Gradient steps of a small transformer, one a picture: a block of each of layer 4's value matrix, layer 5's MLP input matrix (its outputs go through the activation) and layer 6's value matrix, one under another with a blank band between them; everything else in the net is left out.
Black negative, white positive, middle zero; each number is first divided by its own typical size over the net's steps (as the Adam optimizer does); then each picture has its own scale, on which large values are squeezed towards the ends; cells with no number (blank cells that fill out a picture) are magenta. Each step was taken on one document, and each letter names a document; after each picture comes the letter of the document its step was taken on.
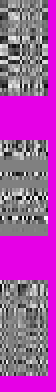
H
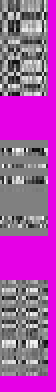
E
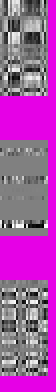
E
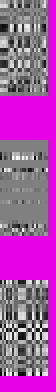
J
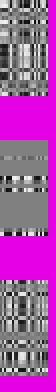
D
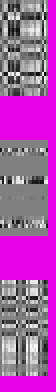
E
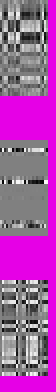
E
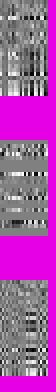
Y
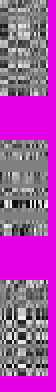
J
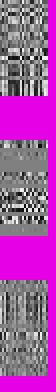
H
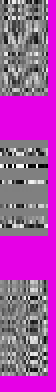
E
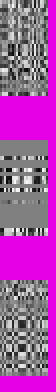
D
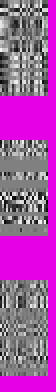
H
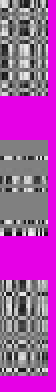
D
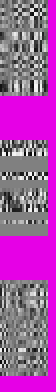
H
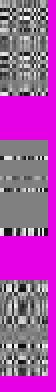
D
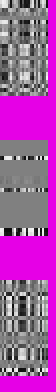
D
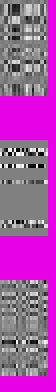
E
